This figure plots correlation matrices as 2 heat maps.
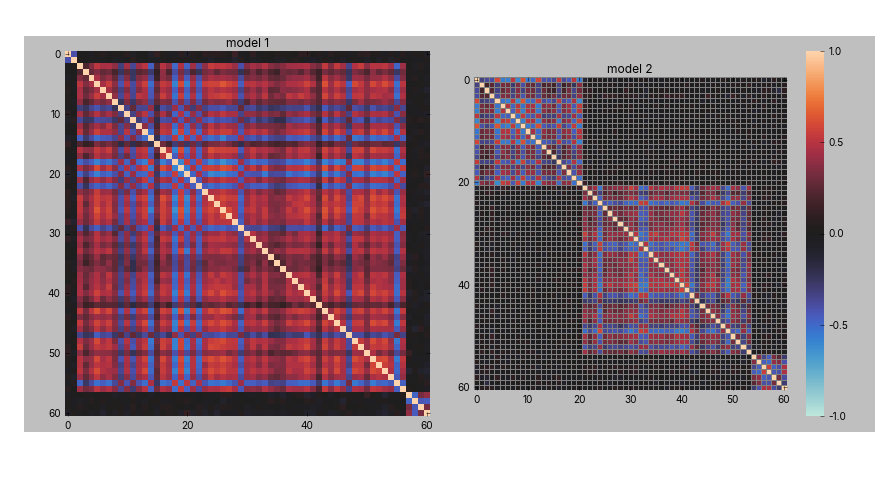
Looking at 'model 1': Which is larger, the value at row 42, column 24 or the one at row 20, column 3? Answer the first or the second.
the first
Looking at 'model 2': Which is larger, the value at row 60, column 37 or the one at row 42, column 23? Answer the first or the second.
the first
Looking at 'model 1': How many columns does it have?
61
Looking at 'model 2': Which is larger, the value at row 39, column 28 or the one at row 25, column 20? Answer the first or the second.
the first
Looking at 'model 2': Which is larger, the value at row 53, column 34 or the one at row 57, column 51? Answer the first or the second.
the first
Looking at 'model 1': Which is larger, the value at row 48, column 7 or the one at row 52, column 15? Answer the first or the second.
the first
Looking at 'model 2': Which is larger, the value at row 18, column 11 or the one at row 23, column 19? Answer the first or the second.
the first
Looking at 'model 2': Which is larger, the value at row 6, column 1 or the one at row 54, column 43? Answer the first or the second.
the first
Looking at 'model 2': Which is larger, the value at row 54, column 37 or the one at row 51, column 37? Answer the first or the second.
the second
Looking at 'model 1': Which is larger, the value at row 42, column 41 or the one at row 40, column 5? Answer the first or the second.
the second
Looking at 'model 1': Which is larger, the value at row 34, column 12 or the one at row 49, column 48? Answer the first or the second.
the second
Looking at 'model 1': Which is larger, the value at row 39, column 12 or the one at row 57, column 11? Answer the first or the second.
the first
